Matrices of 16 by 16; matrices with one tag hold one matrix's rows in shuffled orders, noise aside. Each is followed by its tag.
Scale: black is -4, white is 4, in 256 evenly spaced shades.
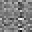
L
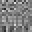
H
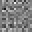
H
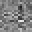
L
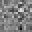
L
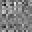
H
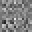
H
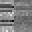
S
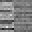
S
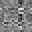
L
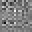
H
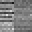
S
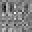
H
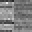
S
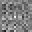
H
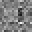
L
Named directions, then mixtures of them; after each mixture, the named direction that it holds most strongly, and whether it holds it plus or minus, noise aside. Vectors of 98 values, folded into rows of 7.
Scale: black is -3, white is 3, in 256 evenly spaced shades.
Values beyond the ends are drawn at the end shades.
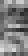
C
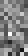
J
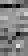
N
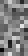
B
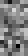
B, minus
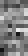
C, minus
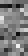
N, plus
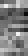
N, minus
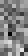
J, minus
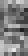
C, plus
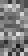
J, plus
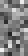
B, minus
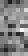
C, minus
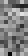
B, minus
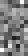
B, minus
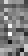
J, plus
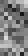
J, minus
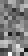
J, minus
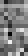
J, minus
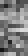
C, minus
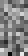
J, plus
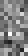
J, plus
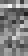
N, minus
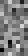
B, plus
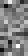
B, plus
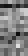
N, plus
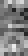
C, plus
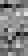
N, plus
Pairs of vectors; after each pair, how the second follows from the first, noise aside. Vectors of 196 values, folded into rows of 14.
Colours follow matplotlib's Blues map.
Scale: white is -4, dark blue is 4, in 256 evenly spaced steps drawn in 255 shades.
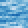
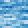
wrapped around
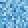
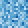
wrapped around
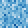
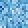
wrapped around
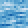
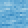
shrunk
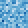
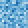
negated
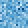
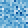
wrapped around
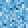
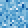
negated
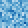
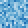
wrapped around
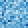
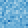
shrunk
